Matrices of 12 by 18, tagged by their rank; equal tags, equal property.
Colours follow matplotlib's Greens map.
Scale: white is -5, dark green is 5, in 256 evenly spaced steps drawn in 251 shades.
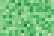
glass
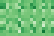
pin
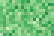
glass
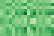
pin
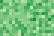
glass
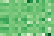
pin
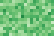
glass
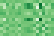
pin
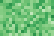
glass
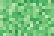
glass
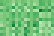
pin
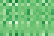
pin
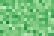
glass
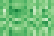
pin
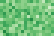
glass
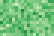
glass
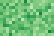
glass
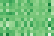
pin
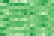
pin
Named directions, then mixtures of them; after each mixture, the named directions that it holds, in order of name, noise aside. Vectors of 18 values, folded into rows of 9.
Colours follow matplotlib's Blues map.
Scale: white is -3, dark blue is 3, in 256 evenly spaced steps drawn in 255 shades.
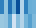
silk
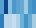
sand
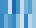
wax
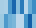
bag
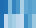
sand, silk, wax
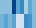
bag, wax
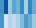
sand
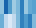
sand, wax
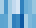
bag, silk, wax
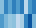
bag, sand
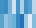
bag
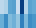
bag, silk, wax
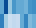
sand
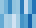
bag, sand, wax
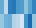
bag, silk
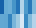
silk, wax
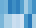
bag, sand, silk
